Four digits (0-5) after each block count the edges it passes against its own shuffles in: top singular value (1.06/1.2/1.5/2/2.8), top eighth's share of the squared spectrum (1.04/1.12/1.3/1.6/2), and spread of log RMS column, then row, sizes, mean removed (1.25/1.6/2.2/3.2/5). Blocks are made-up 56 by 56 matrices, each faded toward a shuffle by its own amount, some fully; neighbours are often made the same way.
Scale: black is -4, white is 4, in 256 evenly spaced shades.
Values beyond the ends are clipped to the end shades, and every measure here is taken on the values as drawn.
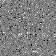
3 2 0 0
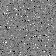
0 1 0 0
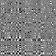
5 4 3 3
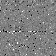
3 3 0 1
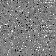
3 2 1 1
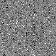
0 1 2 0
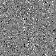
1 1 1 0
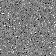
0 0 0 0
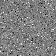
0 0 0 0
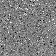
0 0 0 0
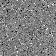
0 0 0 0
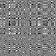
5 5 3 3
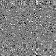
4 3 1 1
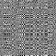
5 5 3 3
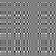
5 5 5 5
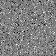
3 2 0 0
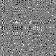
4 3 2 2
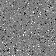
1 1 0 0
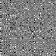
4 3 2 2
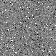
2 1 0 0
